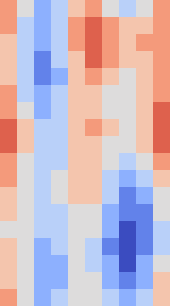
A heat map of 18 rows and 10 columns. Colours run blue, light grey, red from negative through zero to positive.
Ninth with the lowest average: bottom right. Stripes: upright, repeating 2 times. Histogram: bell-shaped.
